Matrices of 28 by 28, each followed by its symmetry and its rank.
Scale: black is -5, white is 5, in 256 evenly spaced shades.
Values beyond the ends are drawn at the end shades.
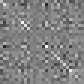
symmetric, rank five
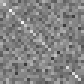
symmetric, full rank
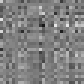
neither, rank three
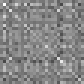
symmetric, rank five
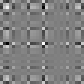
symmetric, rank one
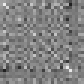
symmetric, rank three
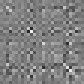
symmetric, rank three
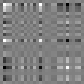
symmetric, rank one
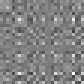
symmetric, rank three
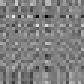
neither, rank three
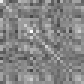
symmetric, rank five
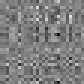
neither, rank three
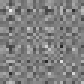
symmetric, rank three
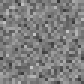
symmetric, full rank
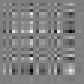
symmetric, rank one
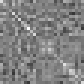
symmetric, rank five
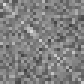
symmetric, full rank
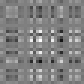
symmetric, rank one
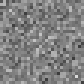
symmetric, full rank
